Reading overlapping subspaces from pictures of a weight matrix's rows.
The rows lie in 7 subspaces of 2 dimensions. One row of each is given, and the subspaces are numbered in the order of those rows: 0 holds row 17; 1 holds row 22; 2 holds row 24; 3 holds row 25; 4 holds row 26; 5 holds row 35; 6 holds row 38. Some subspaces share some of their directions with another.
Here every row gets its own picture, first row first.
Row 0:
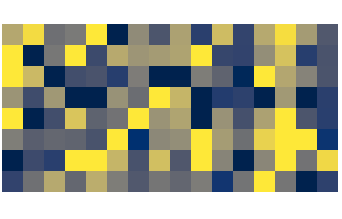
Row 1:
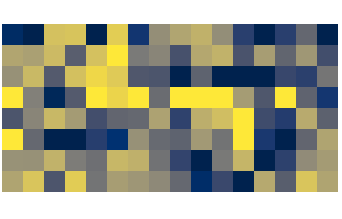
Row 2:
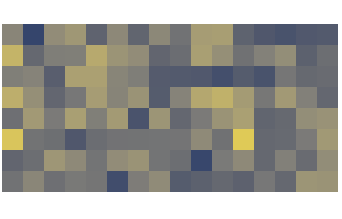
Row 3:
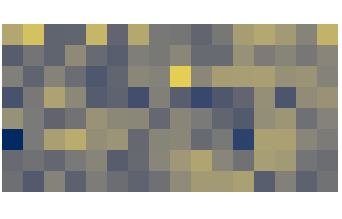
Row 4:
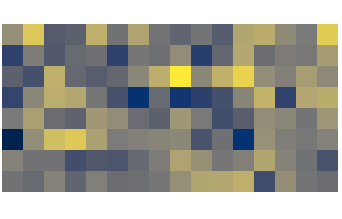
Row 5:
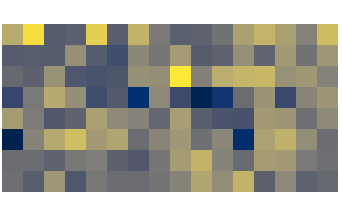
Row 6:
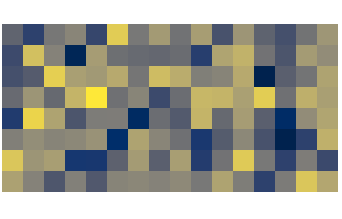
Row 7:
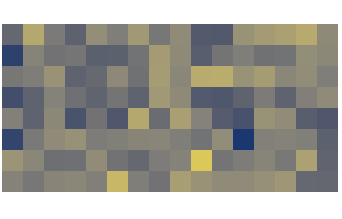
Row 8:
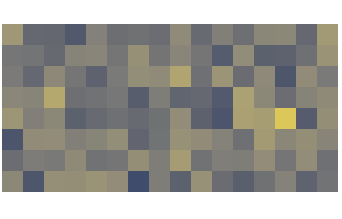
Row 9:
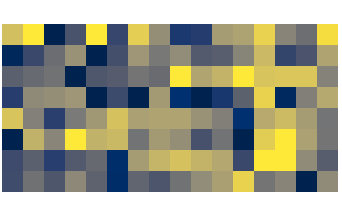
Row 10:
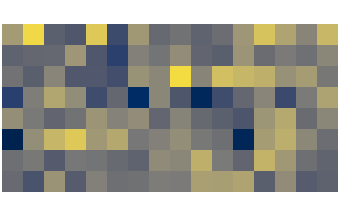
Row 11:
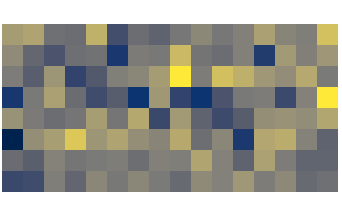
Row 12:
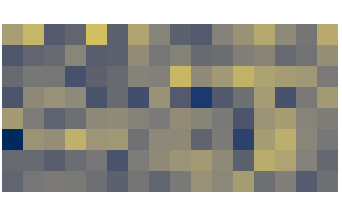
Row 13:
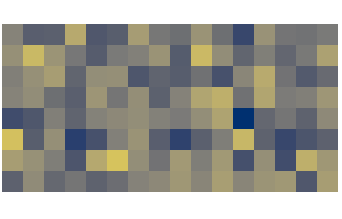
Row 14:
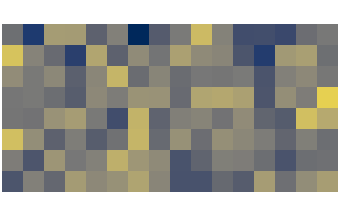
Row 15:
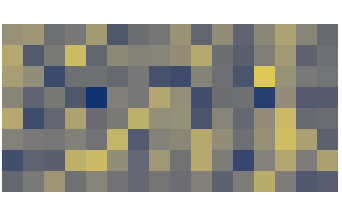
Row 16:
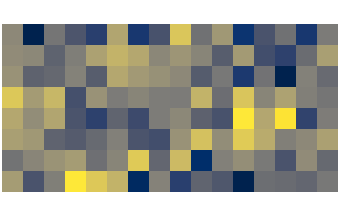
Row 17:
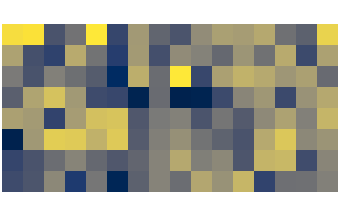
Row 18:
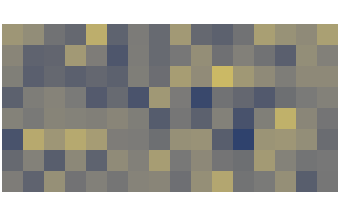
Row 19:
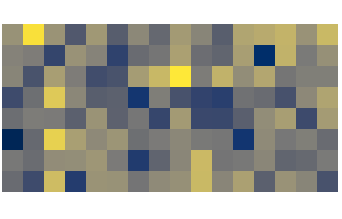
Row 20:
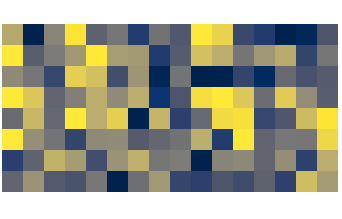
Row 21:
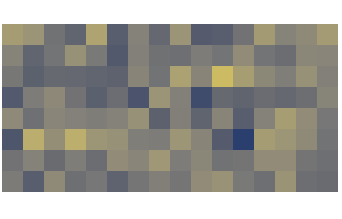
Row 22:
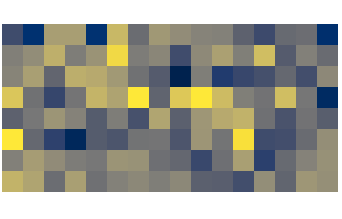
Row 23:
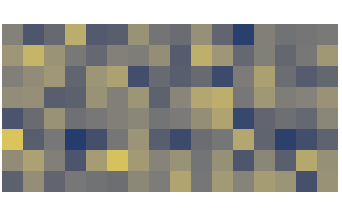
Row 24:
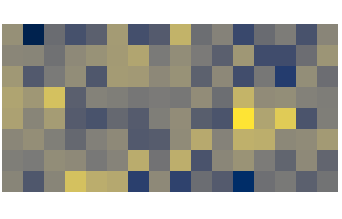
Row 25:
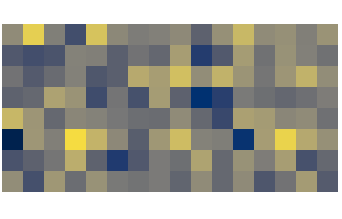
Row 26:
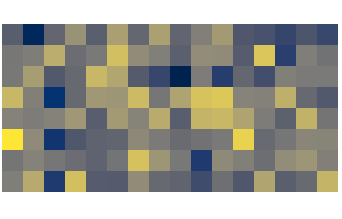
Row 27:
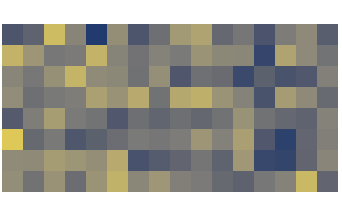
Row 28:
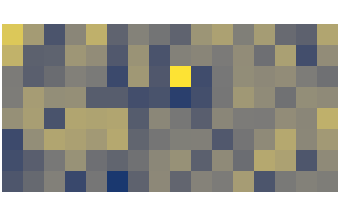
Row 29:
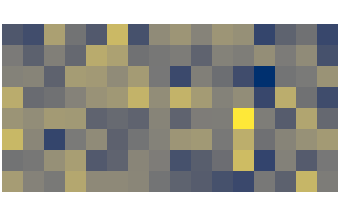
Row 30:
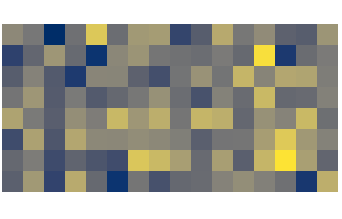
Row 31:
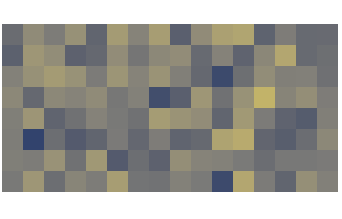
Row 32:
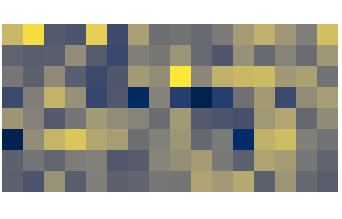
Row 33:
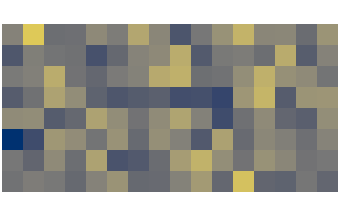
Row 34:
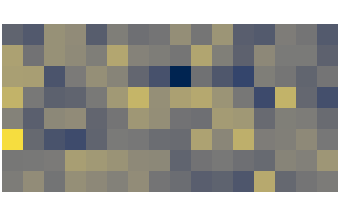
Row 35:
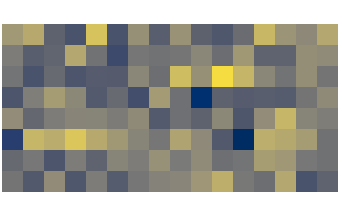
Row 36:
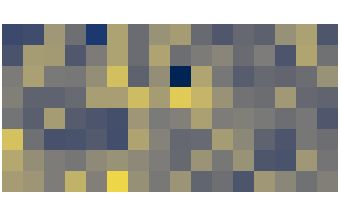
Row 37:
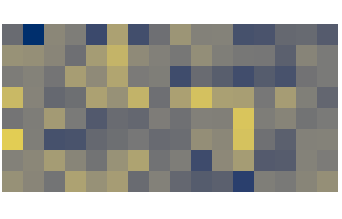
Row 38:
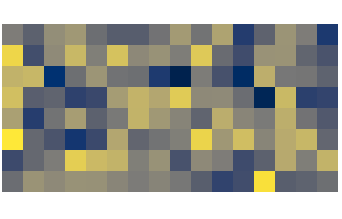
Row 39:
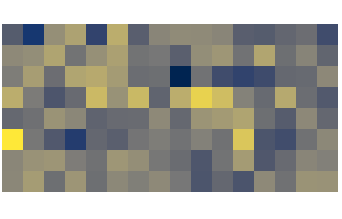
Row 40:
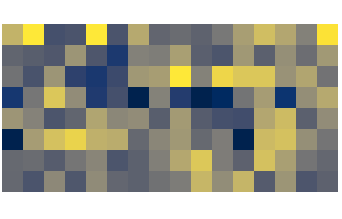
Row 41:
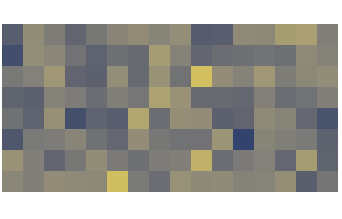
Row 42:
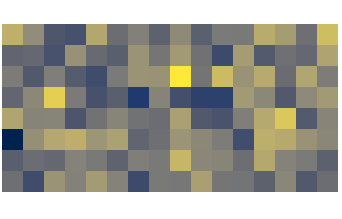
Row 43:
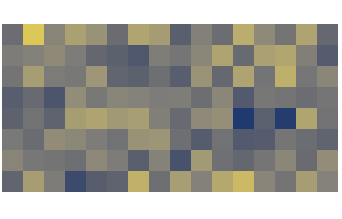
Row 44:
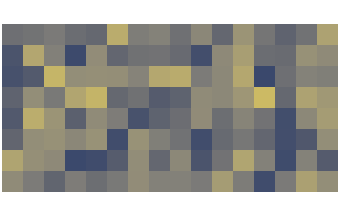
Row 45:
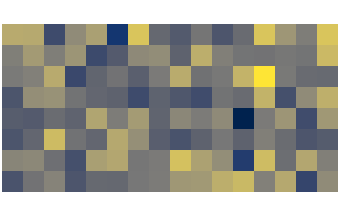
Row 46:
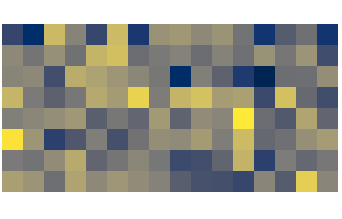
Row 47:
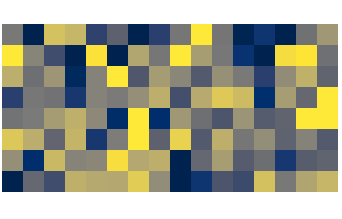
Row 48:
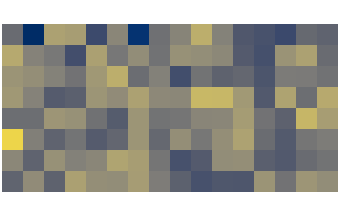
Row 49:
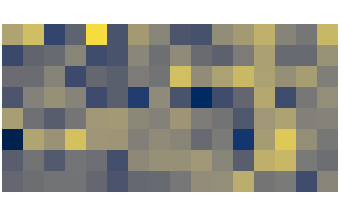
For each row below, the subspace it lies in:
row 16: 2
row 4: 6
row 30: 4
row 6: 6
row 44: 6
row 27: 4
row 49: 4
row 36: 0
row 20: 0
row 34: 6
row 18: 5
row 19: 4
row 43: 2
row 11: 1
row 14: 1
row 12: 4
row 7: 0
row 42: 2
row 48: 1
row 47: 1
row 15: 6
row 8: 2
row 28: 0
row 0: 6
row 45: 3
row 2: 0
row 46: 3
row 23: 3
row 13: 3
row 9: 4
